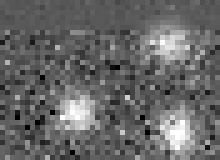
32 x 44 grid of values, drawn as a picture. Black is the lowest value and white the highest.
Most values sit low, with a long tail of high ones. A horizontal seam about 20% of the way down splits the table, and the top part is calmer. The bottom right is the ninth with the highest average. Three bumps rise from the field.
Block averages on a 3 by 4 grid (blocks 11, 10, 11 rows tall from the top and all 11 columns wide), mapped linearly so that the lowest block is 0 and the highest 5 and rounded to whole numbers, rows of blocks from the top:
0 0 2 3
0 2 0 1
0 4 1 5
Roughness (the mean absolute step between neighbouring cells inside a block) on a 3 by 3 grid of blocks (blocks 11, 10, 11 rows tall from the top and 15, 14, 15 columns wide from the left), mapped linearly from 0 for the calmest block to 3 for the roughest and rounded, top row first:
0 0 1 / 2 2 2 / 3 2 3
